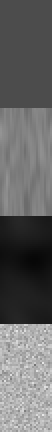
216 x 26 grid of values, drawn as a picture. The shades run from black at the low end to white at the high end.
It is made of 4 by 1 panels. Panel 1,1: low, flat. Panel 2,1: middling, streaked downward, faint in contrast. Panel 3,1: very low, smooth, faint in contrast. Panel 4,1: high, fine-grained.
